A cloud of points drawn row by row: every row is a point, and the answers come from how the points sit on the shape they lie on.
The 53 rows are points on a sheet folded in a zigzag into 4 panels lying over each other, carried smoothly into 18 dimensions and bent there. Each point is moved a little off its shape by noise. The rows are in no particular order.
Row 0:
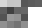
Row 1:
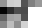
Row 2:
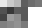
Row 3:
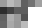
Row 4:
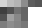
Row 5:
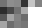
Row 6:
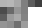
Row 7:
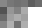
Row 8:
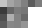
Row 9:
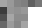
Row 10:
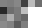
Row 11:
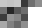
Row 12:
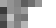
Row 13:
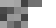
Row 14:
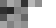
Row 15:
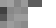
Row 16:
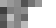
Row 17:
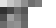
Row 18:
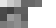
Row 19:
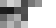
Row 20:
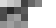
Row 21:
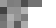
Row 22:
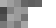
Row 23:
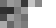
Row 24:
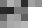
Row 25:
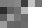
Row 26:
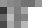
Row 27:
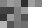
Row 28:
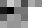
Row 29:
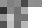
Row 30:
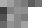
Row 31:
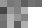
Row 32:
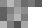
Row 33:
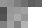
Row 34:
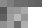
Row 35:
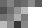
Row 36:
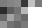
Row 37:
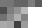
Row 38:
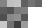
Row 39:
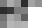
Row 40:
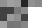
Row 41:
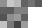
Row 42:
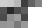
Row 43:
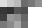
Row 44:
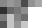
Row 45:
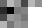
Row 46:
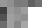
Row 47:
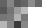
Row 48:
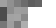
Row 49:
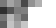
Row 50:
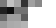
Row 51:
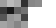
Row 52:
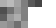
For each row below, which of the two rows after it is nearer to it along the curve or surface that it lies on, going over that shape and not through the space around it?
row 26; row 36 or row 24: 24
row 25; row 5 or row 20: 5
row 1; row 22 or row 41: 22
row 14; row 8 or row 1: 1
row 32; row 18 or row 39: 18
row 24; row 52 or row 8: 8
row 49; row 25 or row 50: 50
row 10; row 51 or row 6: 51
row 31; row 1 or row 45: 1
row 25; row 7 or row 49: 49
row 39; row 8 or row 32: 8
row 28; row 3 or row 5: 5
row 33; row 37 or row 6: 37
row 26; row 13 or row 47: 47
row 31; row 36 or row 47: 47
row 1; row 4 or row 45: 45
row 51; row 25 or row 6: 25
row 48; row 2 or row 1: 2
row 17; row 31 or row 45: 31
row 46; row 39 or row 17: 17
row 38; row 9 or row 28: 9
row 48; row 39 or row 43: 43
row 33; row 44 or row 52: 52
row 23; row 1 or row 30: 1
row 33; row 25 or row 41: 41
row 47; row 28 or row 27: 27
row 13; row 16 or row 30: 30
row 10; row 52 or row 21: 21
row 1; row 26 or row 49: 49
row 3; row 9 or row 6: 9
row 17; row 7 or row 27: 7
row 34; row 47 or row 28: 47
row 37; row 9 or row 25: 9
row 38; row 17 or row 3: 17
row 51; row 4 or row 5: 5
